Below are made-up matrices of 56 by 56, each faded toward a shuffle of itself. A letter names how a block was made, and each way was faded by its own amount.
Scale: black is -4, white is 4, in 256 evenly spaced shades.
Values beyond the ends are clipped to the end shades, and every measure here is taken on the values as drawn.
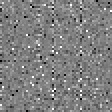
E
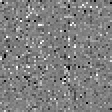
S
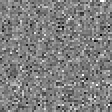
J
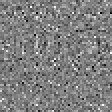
J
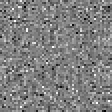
J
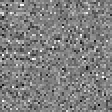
J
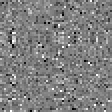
E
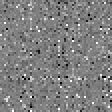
S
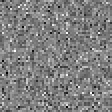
J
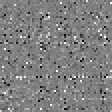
S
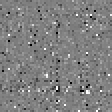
S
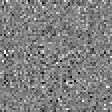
J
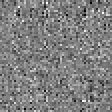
J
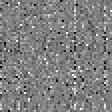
E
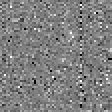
E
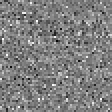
J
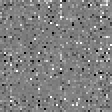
S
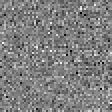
J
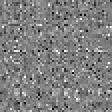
E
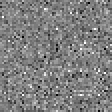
J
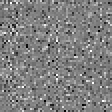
E
